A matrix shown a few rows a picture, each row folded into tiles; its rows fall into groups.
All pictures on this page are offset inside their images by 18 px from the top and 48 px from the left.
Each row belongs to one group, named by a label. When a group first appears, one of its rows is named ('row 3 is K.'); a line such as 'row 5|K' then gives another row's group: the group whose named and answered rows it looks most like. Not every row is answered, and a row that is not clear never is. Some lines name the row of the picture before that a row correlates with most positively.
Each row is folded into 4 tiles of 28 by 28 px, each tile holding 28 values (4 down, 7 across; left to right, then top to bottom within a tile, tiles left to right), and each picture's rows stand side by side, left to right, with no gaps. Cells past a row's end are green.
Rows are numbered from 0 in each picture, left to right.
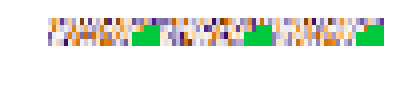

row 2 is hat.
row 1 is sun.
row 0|hat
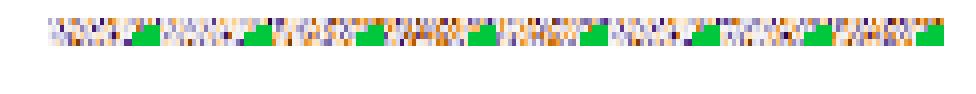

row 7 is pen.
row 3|hat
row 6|sun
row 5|sun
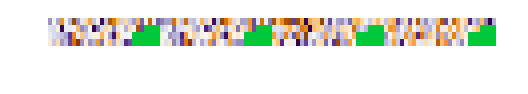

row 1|sun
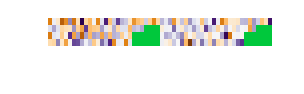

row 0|pen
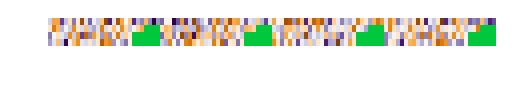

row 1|hat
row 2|pen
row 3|hat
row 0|hat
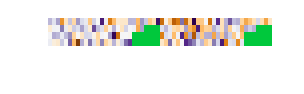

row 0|sun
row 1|pen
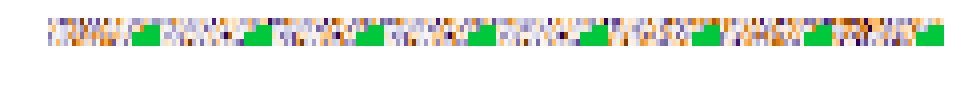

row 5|pen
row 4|sun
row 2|sun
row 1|sun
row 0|hat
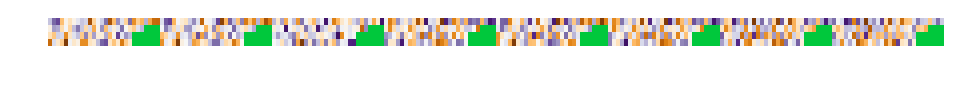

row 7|hat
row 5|hat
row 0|pen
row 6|hat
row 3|hat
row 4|pen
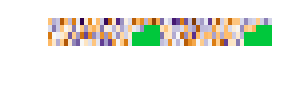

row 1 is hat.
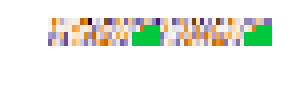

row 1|hat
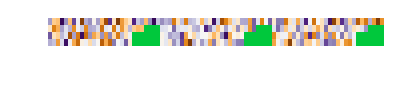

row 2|pen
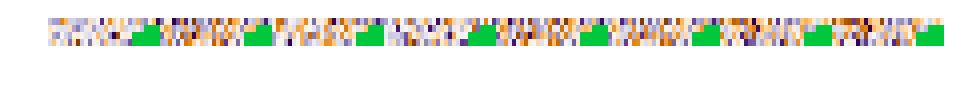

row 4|hat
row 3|sun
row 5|hat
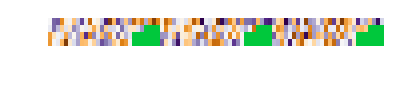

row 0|pen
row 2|hat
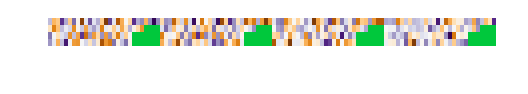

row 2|pen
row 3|sun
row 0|hat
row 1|pen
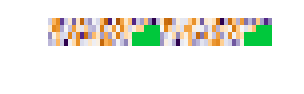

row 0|hat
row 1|hat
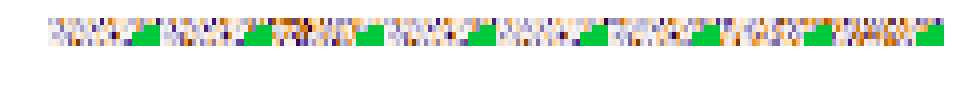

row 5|sun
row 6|pen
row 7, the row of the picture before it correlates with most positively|0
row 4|sun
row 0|sun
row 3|sun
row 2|pen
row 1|sun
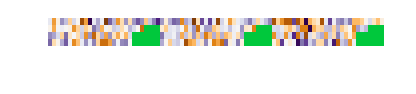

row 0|hat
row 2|pen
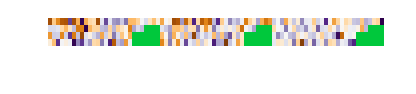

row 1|pen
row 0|pen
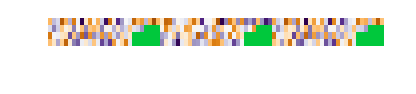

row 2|pen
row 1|hat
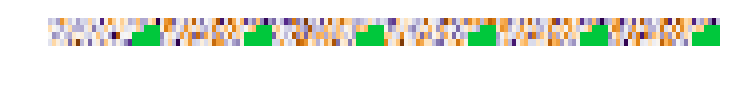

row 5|hat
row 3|pen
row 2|hat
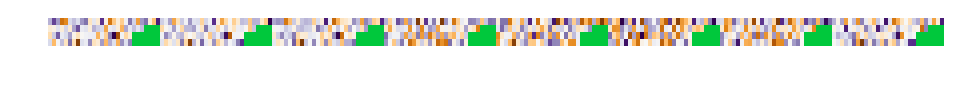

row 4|pen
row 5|hat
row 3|hat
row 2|sun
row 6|hat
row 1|sun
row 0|sun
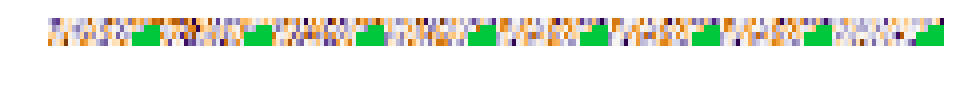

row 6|hat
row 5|hat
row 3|hat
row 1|pen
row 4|hat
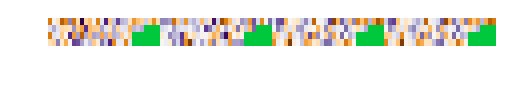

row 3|pen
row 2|pen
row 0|pen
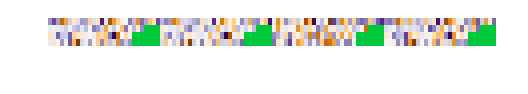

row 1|sun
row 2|hat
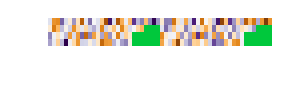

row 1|pen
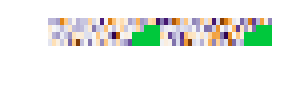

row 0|sun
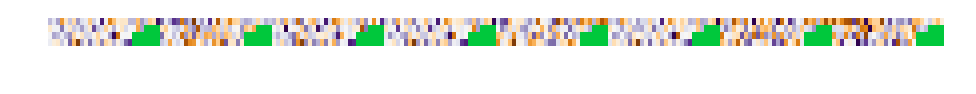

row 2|sun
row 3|sun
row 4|pen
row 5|sun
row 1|hat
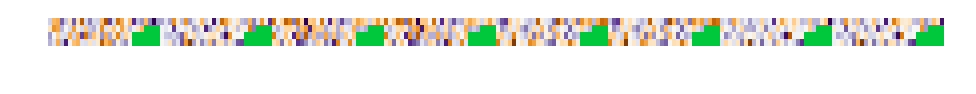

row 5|pen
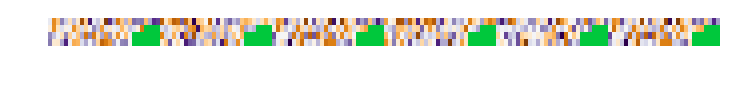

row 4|sun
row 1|pen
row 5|hat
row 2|hat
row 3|pen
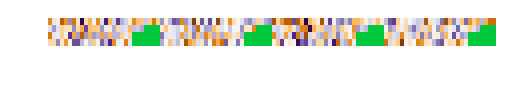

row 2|pen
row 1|hat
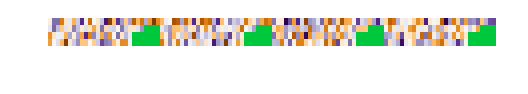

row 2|hat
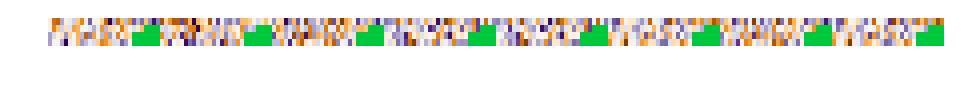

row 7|pen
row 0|hat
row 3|sun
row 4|sun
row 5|pen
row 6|hat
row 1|pen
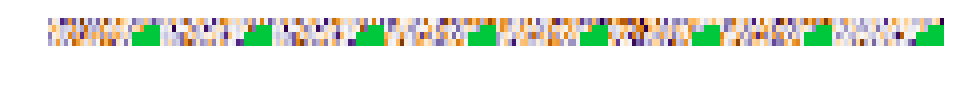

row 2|sun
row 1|sun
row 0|hat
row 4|hat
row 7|sun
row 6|pen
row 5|pen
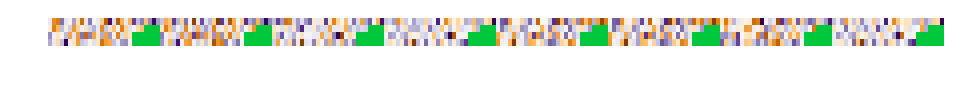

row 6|hat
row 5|pen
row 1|hat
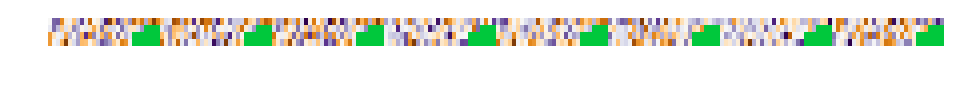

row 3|sun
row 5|hat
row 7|hat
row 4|pen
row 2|pen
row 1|pen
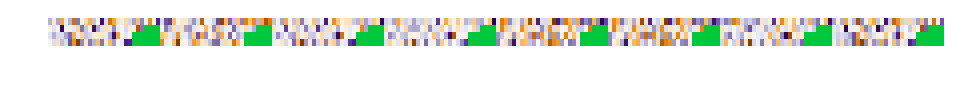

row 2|sun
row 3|sun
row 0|sun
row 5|hat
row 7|sun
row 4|hat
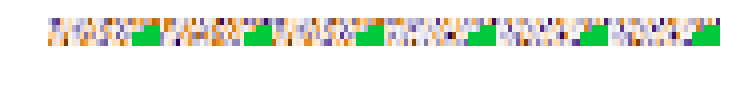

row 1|hat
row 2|pen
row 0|pen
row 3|sun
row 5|sun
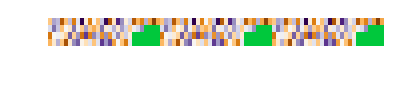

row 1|pen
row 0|pen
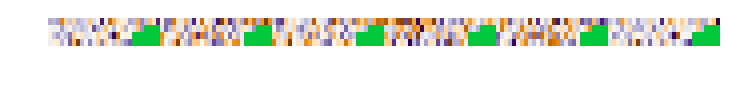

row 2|pen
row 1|pen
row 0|sun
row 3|pen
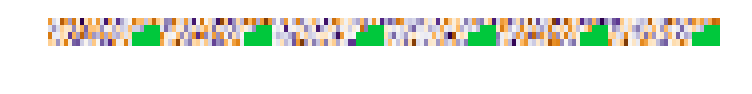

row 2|sun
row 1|pen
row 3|sun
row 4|hat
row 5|pen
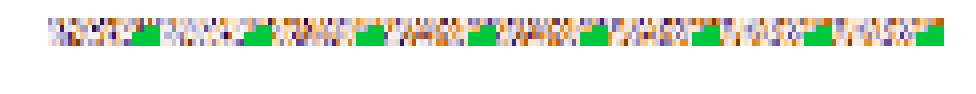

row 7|pen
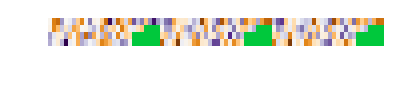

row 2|pen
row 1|pen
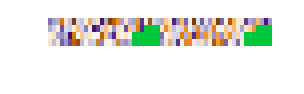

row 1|hat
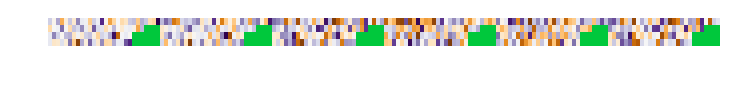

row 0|sun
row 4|hat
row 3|pen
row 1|sun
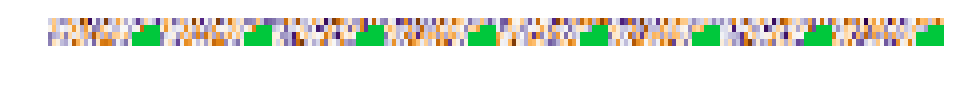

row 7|pen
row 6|sun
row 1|hat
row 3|hat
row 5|hat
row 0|hat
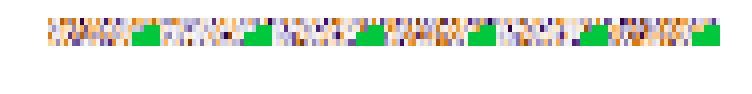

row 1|sun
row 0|pen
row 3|hat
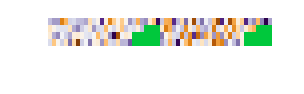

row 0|sun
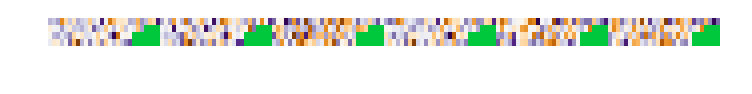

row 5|hat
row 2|hat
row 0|sun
